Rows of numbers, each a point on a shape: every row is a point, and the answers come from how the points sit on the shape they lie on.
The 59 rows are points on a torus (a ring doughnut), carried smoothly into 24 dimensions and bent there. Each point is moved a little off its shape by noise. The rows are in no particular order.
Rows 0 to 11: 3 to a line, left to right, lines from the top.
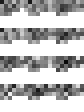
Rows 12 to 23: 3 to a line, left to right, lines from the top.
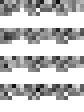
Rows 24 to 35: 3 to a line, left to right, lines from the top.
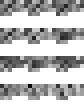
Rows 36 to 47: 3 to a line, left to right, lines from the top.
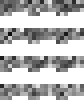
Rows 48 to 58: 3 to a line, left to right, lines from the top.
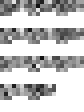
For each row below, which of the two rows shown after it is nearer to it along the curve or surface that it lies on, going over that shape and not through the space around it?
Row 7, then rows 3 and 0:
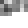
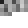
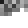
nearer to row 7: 0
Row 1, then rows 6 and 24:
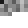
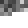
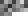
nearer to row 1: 24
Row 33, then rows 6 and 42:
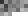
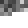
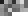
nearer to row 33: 42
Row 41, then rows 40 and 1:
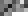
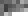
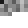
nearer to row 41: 40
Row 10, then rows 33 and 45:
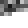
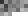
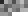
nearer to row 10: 33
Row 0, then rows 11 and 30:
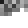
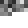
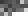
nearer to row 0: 30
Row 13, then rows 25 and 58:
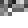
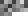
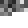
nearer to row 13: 58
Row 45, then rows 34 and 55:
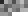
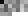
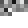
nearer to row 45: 34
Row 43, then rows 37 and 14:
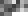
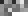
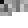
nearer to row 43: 14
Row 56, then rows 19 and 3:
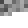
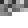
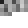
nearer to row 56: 19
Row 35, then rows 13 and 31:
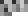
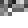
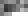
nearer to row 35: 13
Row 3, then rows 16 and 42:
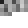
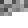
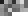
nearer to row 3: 42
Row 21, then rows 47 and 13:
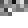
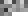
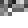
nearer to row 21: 13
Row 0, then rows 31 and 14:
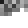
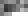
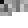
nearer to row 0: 14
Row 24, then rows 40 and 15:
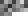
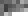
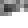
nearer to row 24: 40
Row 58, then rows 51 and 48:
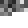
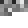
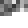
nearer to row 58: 51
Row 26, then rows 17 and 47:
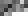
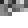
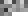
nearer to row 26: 17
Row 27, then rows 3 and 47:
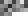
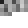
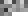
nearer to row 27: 47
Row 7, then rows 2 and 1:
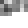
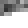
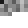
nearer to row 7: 2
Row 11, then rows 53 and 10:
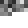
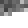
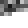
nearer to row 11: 53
